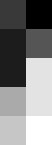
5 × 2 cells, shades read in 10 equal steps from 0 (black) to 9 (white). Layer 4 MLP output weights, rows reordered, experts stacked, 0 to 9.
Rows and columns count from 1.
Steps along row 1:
down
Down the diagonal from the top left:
2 3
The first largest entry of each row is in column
1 2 2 2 2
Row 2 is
1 3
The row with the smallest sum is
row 1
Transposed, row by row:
2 1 1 6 7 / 0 3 8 8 9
